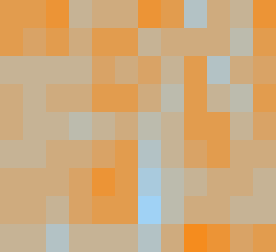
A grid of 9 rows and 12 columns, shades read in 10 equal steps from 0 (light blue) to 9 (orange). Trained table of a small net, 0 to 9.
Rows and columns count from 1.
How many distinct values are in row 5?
5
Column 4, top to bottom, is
4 5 4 5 3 5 6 6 4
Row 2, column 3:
7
